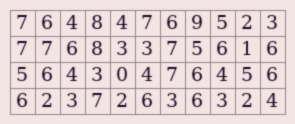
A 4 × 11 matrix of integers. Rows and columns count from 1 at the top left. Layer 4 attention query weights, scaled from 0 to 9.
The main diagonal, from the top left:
7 7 4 7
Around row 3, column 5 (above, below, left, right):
3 2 3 4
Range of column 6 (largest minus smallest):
4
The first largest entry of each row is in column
8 4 7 4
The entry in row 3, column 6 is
4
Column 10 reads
2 1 5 2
